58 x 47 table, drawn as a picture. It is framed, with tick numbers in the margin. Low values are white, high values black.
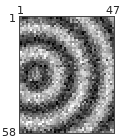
Seam: none. Slope: none. Average level on the scale: 50%. Rings: centred on the middle left.
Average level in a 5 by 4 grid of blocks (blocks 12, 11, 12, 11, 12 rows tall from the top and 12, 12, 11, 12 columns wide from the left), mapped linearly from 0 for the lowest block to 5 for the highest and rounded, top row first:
1 1 2 2 / 0 3 1 1 / 5 1 1 1 / 1 3 0 1 / 1 1 2 2
